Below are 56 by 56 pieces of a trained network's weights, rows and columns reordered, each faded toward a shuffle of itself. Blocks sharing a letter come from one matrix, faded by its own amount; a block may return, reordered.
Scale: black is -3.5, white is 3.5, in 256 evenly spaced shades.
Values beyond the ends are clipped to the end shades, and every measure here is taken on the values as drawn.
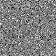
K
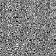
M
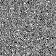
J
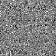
M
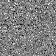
K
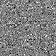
K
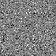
K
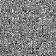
M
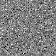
K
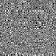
M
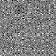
M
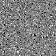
K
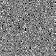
K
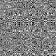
M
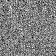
J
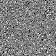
K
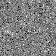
K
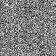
J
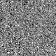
J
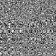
M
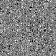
K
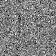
J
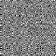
M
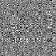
M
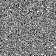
J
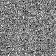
J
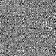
M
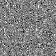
K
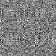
M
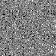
K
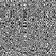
M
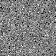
K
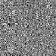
M
